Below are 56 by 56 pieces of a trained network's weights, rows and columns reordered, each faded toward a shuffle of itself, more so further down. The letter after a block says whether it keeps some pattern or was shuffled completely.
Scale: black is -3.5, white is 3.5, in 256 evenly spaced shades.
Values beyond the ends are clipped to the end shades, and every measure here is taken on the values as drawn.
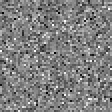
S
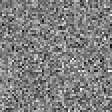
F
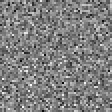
S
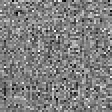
F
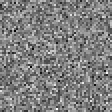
S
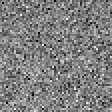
S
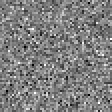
S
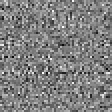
F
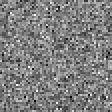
S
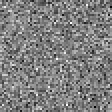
S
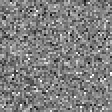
S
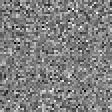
F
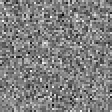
F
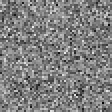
S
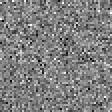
S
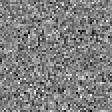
F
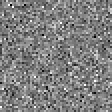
S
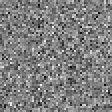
F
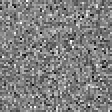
S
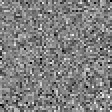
F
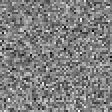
F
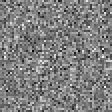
F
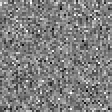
F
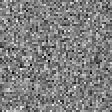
S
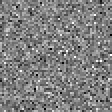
S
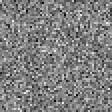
S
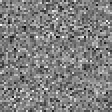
F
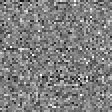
F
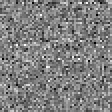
F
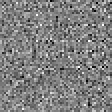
F
